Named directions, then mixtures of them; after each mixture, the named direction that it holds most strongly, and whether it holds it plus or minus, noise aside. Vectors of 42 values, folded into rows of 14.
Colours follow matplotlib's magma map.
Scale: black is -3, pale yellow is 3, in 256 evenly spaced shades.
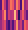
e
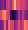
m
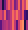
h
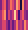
e, plus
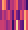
h, minus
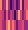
e, minus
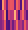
e, plus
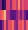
m, plus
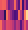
h, minus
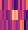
h, plus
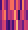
e, plus
